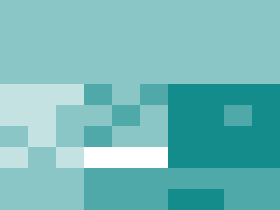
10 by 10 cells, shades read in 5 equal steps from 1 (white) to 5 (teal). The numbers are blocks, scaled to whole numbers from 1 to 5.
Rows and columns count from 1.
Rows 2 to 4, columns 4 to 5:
3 3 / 3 3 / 3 3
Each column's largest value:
3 3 3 4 4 4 5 5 5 5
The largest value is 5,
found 17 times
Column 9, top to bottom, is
3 3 3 3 5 4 5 5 4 4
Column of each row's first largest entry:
1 1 1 1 7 7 7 7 4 7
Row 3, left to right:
3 3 3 3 3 3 3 3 3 3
